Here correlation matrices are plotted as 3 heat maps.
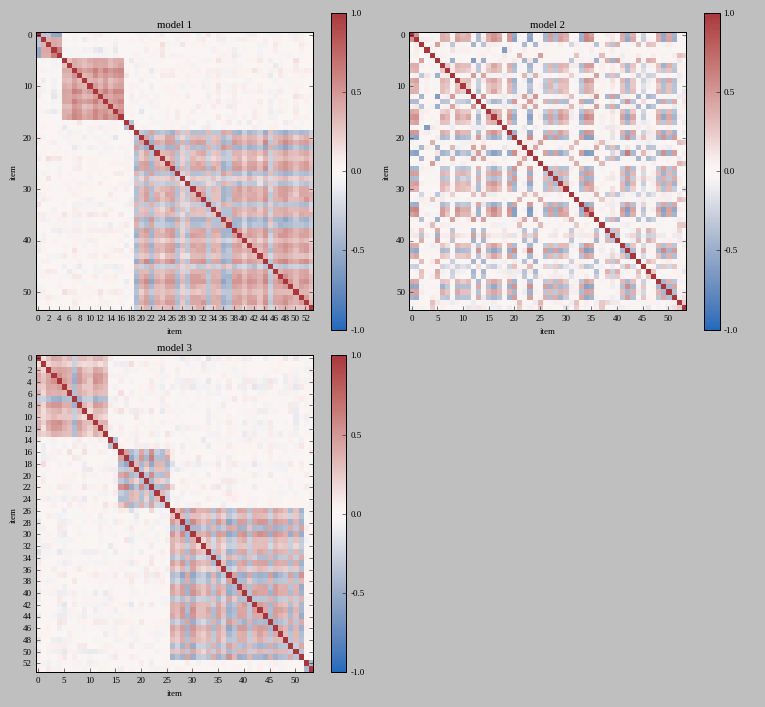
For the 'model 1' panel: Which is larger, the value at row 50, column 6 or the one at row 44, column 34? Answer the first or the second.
the second
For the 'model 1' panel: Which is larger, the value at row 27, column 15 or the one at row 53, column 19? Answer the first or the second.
the first
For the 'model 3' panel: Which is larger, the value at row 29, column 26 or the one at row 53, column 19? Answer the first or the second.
the second
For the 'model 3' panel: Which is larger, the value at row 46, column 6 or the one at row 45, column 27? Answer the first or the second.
the first
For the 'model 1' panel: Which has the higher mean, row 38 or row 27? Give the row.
38
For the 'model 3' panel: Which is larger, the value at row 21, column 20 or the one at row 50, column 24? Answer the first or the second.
the second
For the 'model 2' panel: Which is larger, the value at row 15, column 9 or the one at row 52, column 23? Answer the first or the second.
the first
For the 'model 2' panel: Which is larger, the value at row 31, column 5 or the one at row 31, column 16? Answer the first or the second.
the second
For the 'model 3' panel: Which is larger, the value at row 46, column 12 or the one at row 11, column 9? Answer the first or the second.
the second
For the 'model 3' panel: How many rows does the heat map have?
54
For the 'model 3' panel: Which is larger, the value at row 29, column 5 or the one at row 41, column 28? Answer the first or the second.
the first
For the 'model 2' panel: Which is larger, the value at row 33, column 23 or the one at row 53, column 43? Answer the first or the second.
the first
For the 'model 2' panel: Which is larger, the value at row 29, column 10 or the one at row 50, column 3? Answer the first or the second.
the first
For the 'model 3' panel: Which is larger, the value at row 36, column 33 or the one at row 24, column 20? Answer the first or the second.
the first
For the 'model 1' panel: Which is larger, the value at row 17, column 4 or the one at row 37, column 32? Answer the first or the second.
the first
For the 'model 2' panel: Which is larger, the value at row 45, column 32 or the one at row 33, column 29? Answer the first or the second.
the first
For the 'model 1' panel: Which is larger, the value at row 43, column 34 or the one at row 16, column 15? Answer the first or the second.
the second
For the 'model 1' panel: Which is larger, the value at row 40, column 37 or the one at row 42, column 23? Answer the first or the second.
the second
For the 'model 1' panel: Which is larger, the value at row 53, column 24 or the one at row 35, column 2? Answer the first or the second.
the first
